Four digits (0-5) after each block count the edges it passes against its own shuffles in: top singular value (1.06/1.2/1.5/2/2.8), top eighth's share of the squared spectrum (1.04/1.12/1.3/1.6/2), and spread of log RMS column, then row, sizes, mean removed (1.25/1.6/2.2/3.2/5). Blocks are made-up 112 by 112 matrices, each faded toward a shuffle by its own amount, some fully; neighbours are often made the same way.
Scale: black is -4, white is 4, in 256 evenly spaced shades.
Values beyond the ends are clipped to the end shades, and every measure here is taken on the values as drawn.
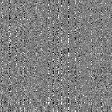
4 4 4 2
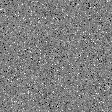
0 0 0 0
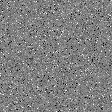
0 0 0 0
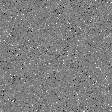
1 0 0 0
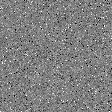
1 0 0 0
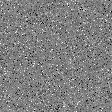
0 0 0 0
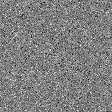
0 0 0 0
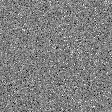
0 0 0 0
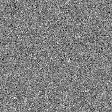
2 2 0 2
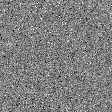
0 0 0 0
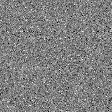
2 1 0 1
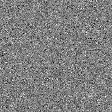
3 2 0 2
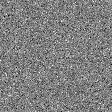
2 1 0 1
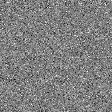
2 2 0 2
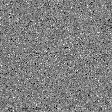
1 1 0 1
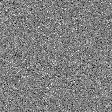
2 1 0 1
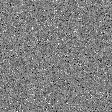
0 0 0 0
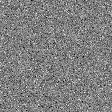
1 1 0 1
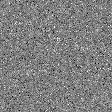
1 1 0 0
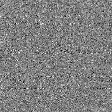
3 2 0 2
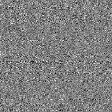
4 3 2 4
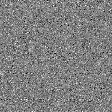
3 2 0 2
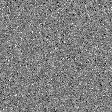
1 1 0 0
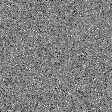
1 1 0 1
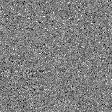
2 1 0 1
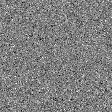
2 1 0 1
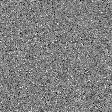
1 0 0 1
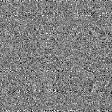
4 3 1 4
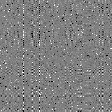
5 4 3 2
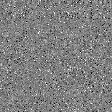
3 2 1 1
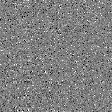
3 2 1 1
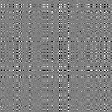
5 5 4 4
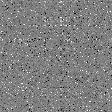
3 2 1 1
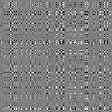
5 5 4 4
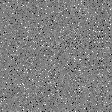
3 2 0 0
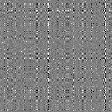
5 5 4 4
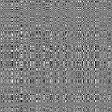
5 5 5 4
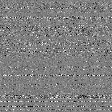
2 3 0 4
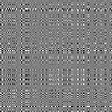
5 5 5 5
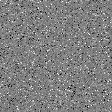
3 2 0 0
